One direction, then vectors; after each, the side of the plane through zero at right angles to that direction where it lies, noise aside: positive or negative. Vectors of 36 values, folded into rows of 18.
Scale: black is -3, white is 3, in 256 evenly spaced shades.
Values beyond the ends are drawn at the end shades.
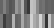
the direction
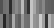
positive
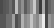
positive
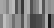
negative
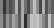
positive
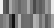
negative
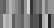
negative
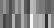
positive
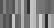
positive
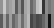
negative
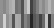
negative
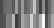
positive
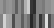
negative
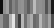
positive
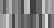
negative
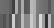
positive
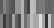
positive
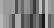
negative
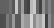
positive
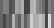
positive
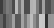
positive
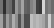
positive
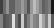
positive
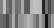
positive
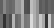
positive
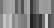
negative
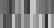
positive
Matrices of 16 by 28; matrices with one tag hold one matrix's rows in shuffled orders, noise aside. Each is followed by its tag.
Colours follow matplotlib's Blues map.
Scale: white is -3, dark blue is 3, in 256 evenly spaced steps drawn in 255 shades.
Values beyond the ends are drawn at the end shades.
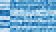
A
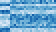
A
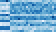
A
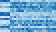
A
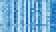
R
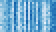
R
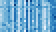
R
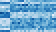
A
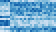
A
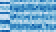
A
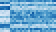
A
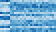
A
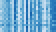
R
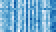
R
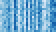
R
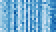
R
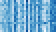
R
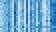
R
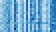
R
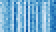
R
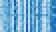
R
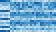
A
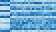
A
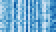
R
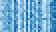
R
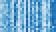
R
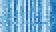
R
